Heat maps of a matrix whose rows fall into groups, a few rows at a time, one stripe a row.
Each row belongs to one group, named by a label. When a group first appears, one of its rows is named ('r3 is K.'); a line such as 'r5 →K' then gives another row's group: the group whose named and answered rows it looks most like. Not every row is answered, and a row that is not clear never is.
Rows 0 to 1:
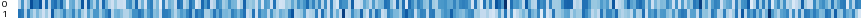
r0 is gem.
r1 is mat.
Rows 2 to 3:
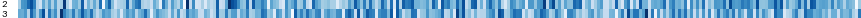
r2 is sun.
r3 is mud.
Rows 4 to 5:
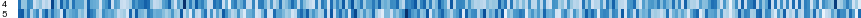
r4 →mat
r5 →gem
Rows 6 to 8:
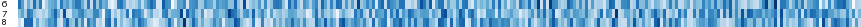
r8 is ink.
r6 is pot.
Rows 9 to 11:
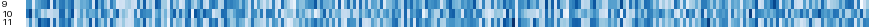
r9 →gem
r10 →mat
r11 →gem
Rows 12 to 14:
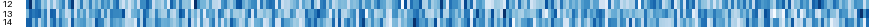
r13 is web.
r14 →gem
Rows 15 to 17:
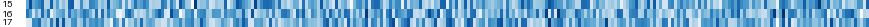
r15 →sun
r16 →pot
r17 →ink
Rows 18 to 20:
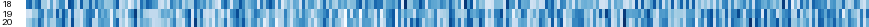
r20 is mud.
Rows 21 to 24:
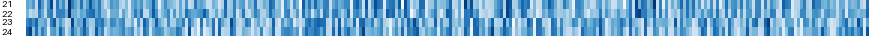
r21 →mud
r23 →web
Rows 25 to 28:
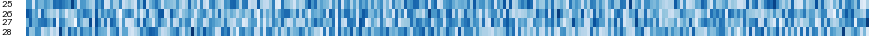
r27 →gem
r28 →mat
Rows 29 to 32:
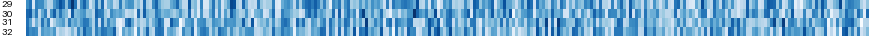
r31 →pot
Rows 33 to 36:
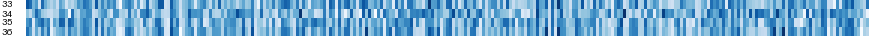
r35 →pot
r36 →pot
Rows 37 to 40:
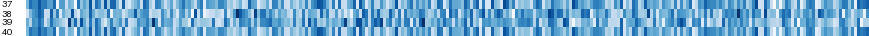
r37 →web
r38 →sun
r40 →web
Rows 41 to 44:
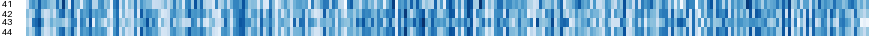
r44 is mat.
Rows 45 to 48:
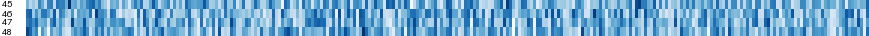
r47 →web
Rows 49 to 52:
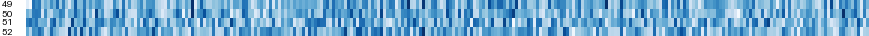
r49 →ink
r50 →ink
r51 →web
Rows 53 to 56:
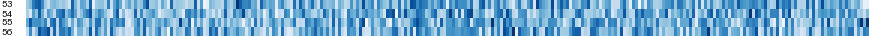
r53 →sun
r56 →gem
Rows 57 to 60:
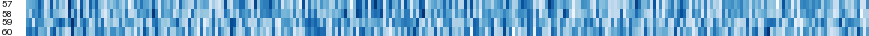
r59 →pot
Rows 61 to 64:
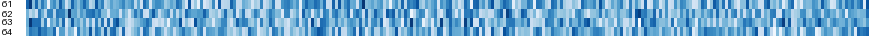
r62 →mud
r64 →web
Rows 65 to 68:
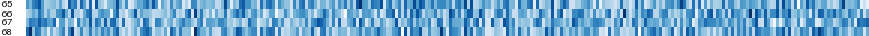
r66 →mud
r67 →web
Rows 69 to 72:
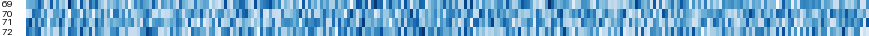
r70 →ink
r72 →mat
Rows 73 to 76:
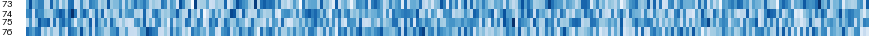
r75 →gem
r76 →mat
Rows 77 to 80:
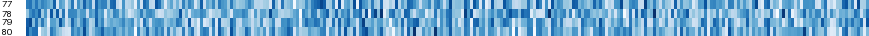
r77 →web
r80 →web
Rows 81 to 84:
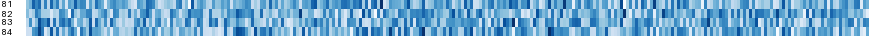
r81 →ink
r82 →mat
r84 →sun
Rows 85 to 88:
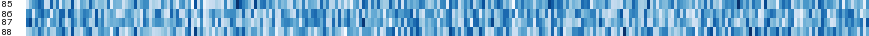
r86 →pot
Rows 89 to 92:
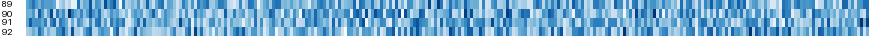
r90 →mud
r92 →mud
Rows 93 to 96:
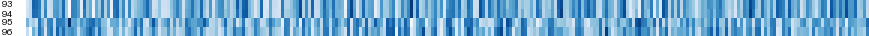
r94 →ink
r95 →mud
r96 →mud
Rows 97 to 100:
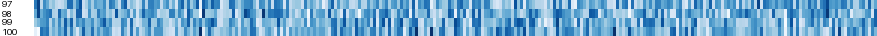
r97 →mat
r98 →sun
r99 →ink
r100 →ink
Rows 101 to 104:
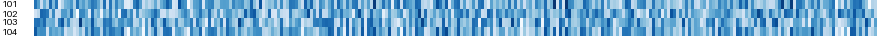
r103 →web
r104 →web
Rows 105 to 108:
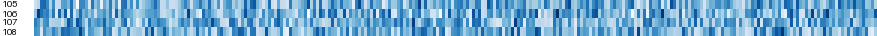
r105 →ink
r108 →gem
